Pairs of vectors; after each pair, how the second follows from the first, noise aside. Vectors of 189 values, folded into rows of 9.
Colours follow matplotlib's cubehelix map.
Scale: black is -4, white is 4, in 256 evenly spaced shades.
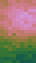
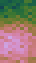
reversed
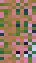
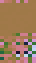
partly zeroed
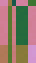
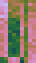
reversed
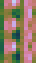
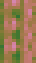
shrunk
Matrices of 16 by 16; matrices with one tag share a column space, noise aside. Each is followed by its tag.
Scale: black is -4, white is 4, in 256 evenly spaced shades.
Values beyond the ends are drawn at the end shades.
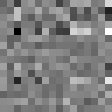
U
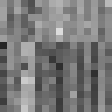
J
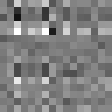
U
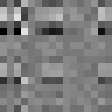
U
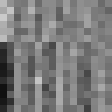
J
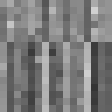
J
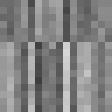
J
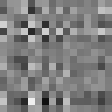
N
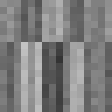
J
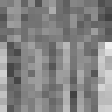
J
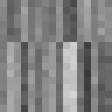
J
